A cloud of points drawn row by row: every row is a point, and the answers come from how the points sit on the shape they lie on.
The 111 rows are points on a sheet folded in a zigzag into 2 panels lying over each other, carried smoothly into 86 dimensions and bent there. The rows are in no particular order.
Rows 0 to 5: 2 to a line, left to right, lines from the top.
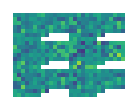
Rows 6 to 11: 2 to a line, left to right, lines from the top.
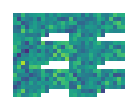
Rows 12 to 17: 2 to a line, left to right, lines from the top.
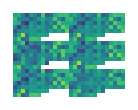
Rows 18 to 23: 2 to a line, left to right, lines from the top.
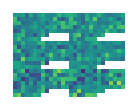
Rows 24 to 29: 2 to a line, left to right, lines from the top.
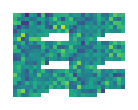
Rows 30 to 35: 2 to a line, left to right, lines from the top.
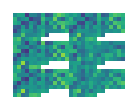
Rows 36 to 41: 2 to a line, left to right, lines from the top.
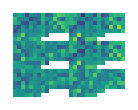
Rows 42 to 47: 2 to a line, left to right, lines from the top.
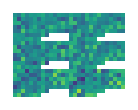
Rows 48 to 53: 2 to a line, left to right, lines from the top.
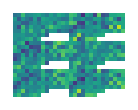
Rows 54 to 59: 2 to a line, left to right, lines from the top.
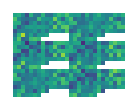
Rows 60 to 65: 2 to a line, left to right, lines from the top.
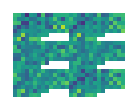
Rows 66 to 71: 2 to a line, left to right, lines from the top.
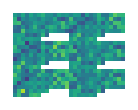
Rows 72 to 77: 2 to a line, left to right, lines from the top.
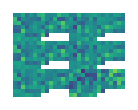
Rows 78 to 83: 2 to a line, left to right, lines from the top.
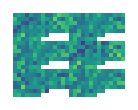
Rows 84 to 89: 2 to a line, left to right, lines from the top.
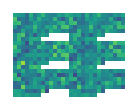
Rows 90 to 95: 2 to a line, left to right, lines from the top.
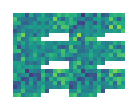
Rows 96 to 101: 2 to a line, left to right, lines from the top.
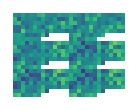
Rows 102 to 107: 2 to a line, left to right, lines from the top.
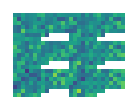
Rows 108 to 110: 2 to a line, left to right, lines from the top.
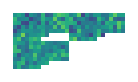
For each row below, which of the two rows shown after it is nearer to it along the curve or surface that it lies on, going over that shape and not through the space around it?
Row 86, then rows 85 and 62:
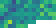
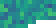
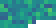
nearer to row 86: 85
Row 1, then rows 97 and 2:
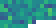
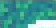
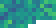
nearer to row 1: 97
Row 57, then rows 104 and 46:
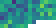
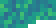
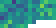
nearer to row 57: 46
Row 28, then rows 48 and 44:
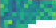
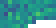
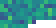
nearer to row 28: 44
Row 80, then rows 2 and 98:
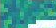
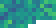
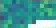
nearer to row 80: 98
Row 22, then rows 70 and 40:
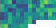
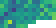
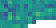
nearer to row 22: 70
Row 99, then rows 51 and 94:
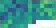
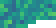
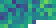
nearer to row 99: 94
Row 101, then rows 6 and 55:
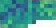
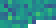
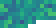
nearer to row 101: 55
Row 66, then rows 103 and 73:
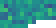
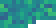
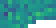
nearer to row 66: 73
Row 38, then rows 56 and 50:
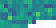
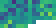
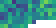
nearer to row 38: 50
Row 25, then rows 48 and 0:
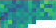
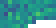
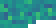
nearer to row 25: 0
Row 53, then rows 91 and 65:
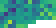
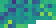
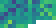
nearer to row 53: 65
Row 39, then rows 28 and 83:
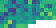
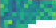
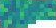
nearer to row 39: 28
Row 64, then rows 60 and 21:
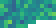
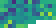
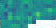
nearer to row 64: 60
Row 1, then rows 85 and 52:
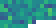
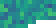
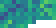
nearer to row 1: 85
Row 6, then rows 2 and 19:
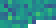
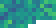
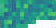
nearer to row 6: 19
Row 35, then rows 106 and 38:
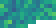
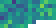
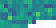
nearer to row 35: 38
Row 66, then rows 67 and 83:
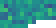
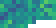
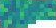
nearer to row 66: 83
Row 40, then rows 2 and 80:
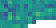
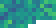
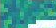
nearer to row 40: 80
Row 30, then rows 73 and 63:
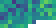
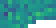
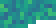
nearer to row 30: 63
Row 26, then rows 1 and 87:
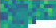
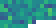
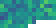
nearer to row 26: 87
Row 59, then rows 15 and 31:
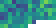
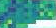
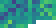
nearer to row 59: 31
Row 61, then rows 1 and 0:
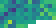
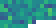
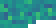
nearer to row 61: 0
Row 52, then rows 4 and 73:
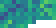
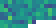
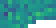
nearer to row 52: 4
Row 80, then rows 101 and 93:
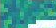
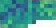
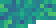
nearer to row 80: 93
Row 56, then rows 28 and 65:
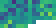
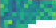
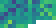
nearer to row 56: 65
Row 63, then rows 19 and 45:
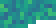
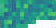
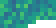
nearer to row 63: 45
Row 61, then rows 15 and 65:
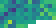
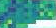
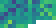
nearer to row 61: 65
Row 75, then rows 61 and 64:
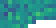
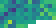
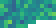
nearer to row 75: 64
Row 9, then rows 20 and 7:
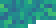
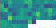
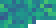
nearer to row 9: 7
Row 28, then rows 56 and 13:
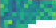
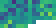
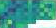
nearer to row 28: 13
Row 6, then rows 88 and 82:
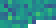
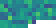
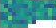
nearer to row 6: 82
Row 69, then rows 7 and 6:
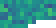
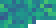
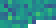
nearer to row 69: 6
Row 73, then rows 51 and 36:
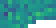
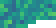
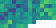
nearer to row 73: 51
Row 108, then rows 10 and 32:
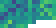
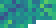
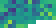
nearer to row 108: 10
